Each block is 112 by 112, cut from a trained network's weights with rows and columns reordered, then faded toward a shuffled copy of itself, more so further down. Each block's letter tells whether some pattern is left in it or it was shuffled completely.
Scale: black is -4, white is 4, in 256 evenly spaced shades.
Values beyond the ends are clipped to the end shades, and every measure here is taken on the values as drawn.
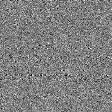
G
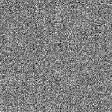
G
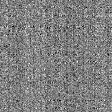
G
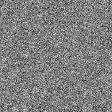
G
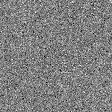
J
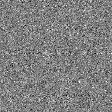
G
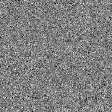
G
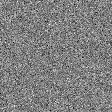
J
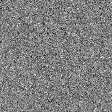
G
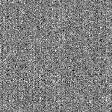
G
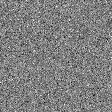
J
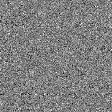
G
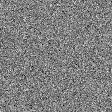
J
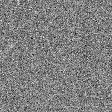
J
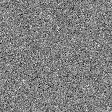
J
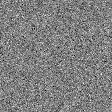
J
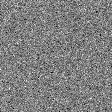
J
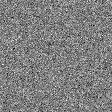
J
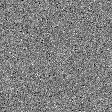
J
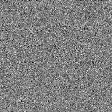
G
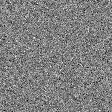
J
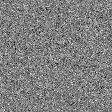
J
